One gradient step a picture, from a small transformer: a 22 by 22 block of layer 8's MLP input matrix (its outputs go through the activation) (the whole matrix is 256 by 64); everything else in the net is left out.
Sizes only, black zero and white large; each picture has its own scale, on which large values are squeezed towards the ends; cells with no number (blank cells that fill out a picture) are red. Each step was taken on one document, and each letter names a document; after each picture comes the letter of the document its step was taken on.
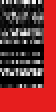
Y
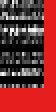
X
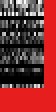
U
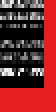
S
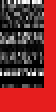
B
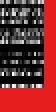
Y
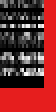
S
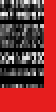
Y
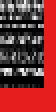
B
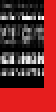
S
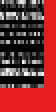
X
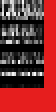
X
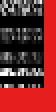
B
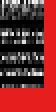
B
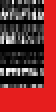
X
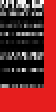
U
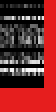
S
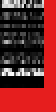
S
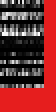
X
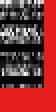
B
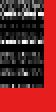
X
